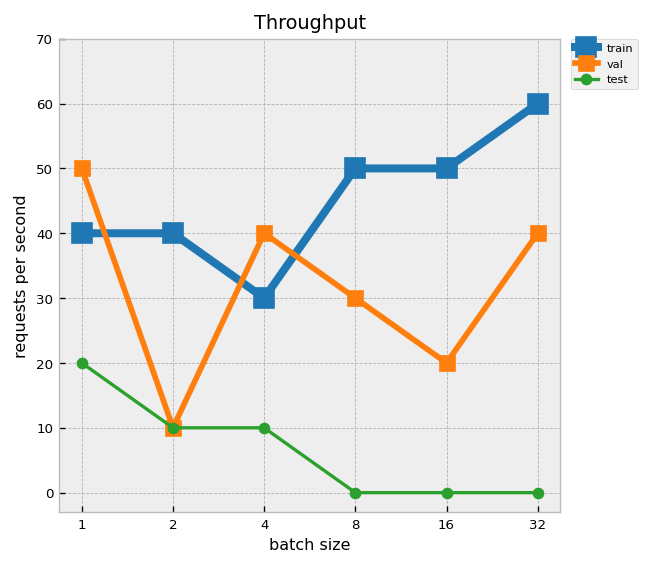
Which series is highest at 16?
train
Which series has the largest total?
train
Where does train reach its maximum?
32
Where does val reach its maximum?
1
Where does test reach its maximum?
1
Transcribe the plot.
Title: Throughput
x-axis: batch size, ticks 1 2 4 8 16 32
y-axis: requests per second, ticks 0 10 20 30 40 50 60 70
Legend: train, val, test
Values:
train: 40 40 30 50 50 60
val: 50 10 40 30 20 40
test: 20 10 10 0 0 0
